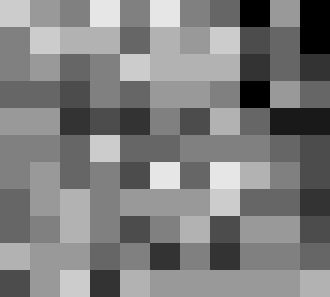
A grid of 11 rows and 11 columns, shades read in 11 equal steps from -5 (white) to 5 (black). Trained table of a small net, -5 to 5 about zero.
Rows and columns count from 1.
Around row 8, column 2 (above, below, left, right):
-1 0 1 -2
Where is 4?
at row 5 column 10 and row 5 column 11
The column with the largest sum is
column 11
